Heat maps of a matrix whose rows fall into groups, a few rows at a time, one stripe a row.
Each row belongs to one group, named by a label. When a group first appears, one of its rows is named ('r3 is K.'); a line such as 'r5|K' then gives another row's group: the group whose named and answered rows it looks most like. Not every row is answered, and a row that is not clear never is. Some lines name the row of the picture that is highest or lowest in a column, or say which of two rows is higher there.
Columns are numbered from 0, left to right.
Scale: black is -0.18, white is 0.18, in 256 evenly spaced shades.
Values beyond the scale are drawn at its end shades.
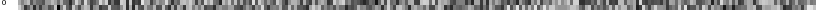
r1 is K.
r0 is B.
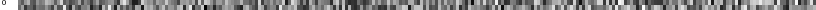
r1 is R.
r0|B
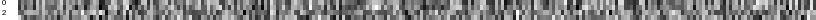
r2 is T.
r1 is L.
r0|L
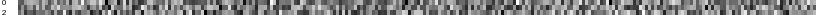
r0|T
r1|L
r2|R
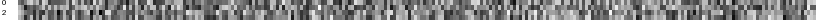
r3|K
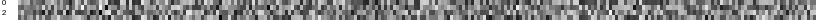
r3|L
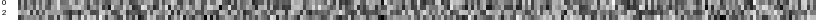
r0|L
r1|L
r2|B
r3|T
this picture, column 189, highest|3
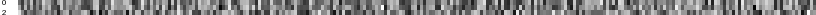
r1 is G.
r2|R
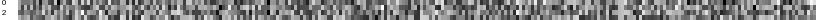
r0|K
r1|G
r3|B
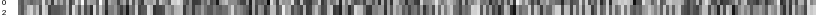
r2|T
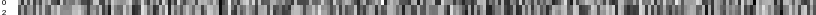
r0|G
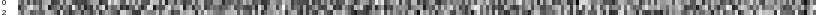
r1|T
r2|B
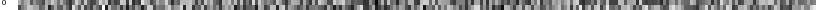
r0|B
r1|T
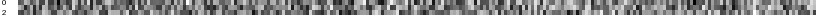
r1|K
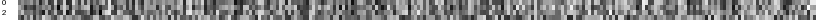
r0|K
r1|R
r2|K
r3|G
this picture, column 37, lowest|2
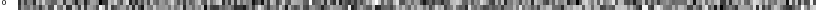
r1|K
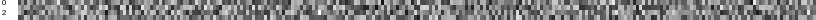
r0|L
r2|R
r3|T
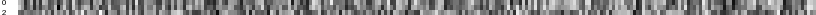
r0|K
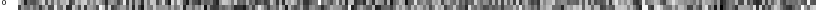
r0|R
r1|K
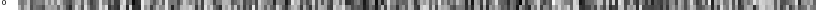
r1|B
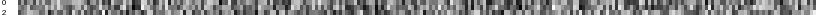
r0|L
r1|B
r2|T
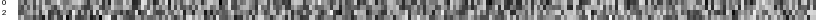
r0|L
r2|T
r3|K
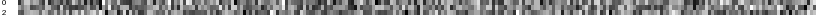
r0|T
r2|T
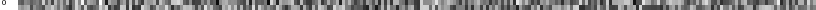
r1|B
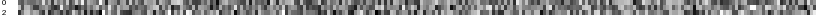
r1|G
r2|T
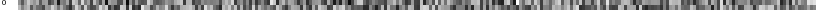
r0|T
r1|B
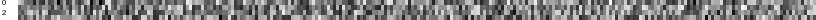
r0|K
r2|T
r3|L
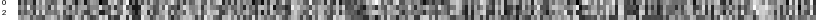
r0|L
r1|L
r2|L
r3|B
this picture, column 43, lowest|2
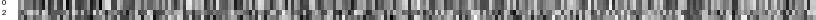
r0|K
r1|K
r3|R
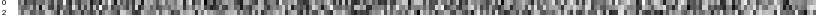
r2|B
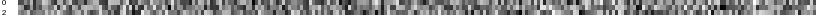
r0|G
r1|K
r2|B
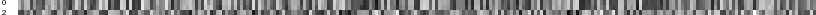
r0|B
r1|B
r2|G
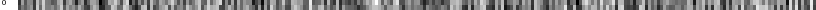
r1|L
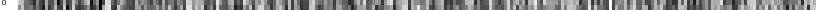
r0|K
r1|K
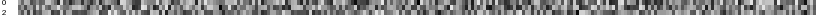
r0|B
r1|L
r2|G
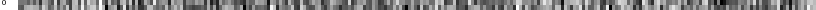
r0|K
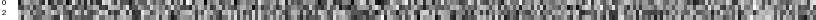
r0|T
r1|G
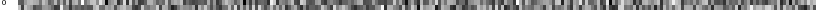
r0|T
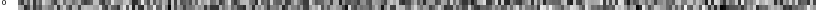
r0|G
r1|K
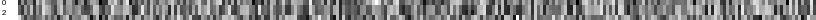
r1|G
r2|G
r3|R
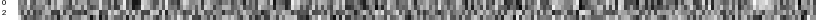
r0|L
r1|B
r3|R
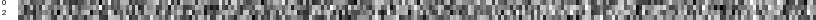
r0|B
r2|R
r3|G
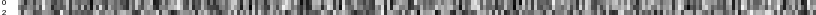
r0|R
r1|R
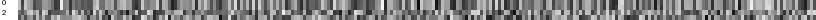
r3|L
